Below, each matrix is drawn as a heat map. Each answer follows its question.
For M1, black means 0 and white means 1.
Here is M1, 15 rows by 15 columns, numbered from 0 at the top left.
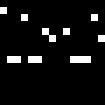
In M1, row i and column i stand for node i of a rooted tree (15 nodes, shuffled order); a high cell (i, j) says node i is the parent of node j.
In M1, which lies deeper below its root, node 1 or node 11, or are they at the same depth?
the same depth
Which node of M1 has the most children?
8
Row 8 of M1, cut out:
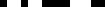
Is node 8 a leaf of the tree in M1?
no
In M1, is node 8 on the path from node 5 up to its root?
yes
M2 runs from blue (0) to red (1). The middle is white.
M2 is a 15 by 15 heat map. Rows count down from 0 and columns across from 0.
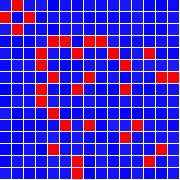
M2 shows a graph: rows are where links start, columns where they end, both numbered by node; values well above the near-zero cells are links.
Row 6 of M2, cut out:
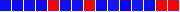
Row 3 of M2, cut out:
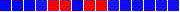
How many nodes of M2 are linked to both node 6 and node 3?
2
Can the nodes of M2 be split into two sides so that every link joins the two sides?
yes
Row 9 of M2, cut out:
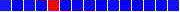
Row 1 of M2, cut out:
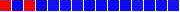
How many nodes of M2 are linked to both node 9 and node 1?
0
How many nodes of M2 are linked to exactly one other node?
6
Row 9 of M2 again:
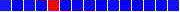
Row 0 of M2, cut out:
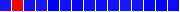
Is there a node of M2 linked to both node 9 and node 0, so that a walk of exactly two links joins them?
no
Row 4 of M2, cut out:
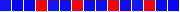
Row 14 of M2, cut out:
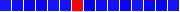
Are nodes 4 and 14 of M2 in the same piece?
yes
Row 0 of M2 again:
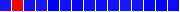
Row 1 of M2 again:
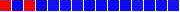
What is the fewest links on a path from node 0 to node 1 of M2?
1
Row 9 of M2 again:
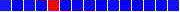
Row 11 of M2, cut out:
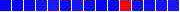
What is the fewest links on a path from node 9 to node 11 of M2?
5
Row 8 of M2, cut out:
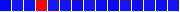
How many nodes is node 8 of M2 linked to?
1
